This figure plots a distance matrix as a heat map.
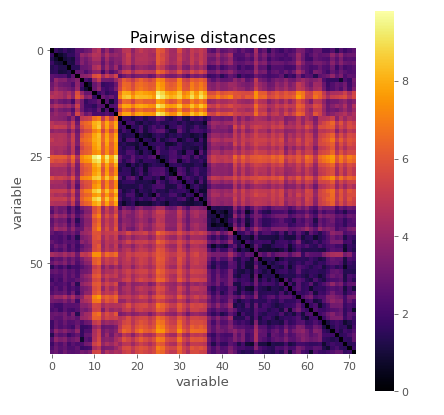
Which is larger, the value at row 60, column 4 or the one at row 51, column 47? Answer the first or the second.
the first
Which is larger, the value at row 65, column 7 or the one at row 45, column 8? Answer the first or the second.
the second
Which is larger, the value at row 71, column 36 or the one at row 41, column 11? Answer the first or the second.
the second
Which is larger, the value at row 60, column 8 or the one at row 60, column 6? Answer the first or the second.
the first
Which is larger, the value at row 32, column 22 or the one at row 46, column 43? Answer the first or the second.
the second
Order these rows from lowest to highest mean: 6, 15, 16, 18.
6, 16, 18, 15
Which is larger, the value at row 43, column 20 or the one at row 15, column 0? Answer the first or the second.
the first
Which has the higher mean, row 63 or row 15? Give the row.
15
